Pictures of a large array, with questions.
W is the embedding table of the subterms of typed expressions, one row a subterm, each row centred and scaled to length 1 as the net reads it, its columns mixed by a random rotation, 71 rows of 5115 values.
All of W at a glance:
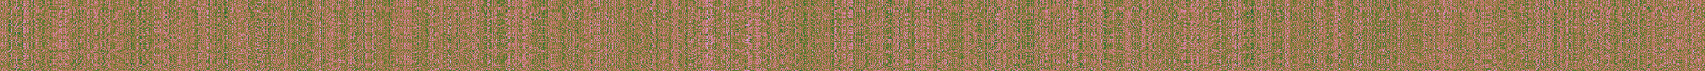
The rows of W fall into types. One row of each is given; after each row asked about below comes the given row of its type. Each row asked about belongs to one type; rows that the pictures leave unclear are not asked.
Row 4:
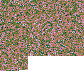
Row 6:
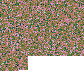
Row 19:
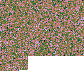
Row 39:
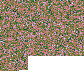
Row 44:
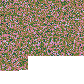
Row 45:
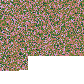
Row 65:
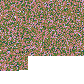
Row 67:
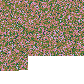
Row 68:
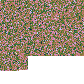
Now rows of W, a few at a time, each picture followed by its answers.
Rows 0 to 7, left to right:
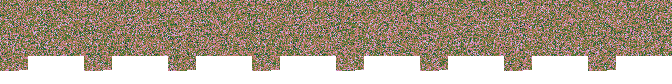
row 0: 6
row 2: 45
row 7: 67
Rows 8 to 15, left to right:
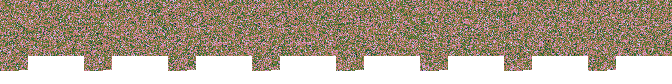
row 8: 67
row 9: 4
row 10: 44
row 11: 44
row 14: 19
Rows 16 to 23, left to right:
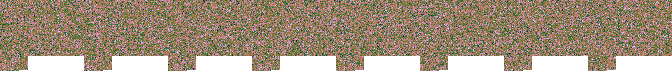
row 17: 65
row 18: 19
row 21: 44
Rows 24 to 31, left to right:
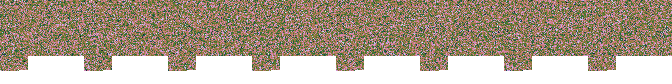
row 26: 67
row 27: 68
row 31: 67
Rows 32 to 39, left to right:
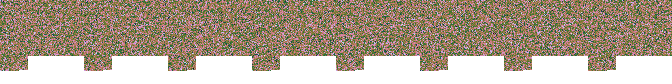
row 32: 45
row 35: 39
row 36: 44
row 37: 6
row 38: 6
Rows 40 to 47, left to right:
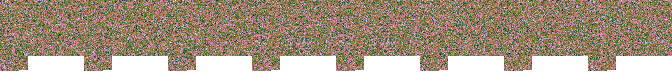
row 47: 65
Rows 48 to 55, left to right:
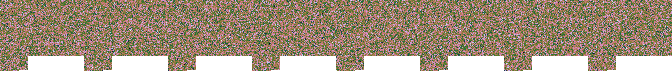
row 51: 4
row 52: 39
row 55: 67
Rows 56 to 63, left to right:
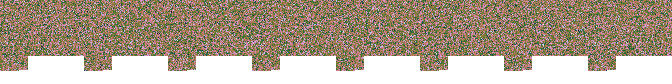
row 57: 6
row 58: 4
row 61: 68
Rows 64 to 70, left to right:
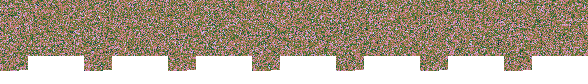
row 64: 44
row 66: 6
